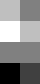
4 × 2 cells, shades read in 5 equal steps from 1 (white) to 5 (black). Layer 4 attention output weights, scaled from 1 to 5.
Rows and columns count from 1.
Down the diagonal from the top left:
2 2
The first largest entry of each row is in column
2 2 1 1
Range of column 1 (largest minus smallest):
4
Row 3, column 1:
3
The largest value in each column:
5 4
